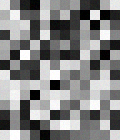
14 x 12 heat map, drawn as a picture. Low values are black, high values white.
Slope: none. Mirror symmetry: none. Histogram: flat.
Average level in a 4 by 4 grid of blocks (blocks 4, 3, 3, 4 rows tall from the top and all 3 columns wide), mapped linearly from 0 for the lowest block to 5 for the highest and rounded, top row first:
4102
1130
5334
2233
